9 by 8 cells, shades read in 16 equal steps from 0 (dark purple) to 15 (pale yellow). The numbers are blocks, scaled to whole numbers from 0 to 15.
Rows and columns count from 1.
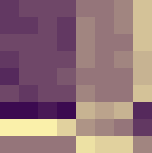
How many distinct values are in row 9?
4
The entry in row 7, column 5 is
11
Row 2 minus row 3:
-1 -1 0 0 0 0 1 0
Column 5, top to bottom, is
7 8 8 8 7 8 11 9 14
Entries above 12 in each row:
0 0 0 0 0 0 0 4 3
